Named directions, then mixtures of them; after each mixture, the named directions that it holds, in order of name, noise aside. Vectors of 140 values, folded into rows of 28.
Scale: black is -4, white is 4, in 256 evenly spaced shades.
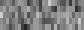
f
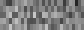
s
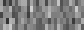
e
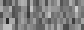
e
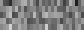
e, s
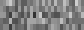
s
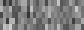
e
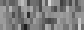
e, f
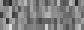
e, s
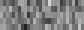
e, f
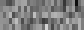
f, s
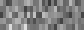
f, s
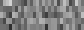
e, s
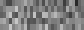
s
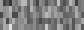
e, s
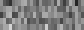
e, s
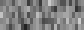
f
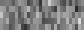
f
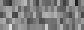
e, s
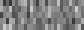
e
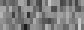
e, f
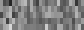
e, s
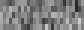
f, s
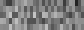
s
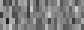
e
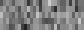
f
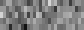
f, s
